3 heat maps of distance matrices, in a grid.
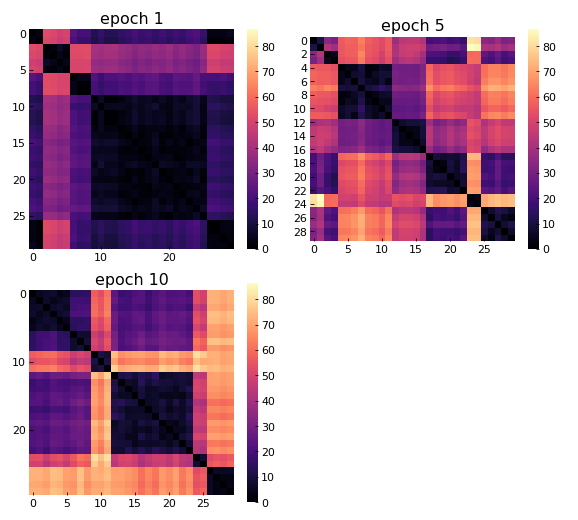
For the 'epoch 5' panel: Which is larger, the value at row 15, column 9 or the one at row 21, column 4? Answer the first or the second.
the second
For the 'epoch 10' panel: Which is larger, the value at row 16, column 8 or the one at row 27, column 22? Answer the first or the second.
the second
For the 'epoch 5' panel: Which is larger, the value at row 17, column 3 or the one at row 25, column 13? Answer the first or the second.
the second
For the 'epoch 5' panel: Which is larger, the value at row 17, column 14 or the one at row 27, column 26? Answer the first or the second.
the first
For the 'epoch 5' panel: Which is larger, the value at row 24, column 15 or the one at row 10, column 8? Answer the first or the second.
the first
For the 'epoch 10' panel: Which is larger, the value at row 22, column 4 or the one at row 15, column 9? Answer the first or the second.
the second
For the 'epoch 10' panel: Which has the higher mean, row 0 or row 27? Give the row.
27
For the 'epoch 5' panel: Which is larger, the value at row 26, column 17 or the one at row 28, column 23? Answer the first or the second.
the second
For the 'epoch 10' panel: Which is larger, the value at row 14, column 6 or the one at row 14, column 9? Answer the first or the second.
the second
